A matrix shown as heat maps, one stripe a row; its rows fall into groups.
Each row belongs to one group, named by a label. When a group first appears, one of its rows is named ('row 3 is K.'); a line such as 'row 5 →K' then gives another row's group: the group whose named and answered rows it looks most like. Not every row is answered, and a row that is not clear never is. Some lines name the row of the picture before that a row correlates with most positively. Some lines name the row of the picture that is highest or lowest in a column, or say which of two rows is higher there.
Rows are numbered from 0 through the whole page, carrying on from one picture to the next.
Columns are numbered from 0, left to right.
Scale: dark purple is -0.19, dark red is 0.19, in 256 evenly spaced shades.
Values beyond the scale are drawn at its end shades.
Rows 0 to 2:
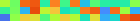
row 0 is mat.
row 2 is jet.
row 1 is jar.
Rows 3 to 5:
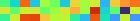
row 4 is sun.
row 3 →jet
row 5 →mat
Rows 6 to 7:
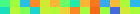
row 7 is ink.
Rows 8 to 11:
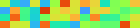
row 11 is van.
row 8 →sun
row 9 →ink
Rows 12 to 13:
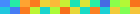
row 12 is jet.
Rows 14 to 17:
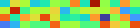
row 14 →ink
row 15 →jar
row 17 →jet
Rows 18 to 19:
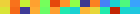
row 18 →mat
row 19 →jar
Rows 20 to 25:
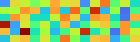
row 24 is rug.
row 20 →ink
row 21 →mat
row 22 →ink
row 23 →van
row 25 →ink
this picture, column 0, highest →23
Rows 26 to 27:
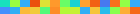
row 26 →jar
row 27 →jet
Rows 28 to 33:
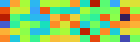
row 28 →ink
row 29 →van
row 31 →jet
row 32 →rug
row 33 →sun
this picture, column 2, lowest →30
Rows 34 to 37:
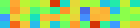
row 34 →mat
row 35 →ink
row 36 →ink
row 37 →ink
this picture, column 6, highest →35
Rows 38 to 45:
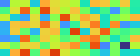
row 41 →jar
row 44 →sun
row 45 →mat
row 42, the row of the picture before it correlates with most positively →36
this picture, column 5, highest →45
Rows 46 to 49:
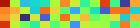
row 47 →van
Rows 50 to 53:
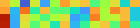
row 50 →sun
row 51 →van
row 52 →van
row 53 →van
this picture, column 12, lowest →50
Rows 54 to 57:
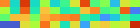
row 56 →mat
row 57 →jet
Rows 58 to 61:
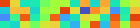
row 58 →rug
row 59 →ink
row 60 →jet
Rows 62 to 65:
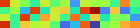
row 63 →jar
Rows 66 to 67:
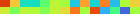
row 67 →sun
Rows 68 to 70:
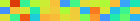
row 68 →jar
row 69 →ink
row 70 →mat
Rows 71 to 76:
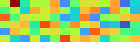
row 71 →jar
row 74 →mat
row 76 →sun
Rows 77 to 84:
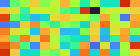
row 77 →jet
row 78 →rug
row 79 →sun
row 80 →jet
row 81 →van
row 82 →van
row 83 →rug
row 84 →rug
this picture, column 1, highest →83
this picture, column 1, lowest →80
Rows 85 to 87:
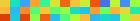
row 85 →sun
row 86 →van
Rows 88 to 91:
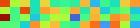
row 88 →rug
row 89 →mat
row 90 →van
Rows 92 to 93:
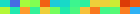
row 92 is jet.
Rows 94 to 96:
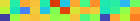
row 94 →mat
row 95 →sun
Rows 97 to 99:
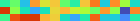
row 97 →jar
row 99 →mat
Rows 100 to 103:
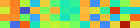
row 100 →rug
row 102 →rug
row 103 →jet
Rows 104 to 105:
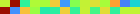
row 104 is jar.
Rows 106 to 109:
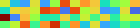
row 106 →sun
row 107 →mat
